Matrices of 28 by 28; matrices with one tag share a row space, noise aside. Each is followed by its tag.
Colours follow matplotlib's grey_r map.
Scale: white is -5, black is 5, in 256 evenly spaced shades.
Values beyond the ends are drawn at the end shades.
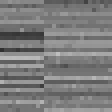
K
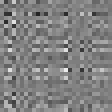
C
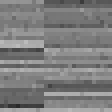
K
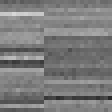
K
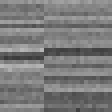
K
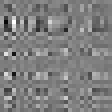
C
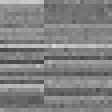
K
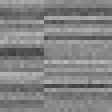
K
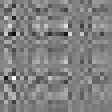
C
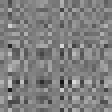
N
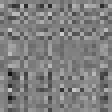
N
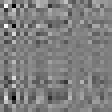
C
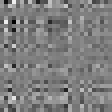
C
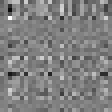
N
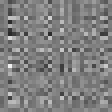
N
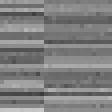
K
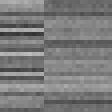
K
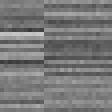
K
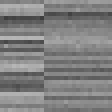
K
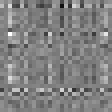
N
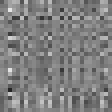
N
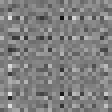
N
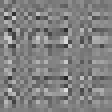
C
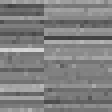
K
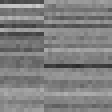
K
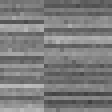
K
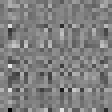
N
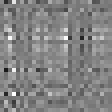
C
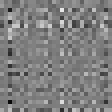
N
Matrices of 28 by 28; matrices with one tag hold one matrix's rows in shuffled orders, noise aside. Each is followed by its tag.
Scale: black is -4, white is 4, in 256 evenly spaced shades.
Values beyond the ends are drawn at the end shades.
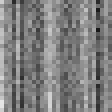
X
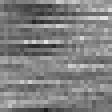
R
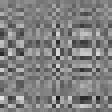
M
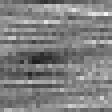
R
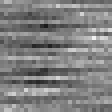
R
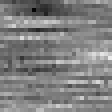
R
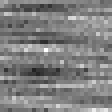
R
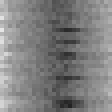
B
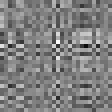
M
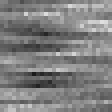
R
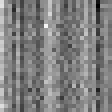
X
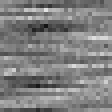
R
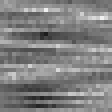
R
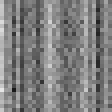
X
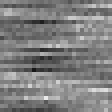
R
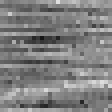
R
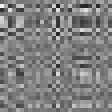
M
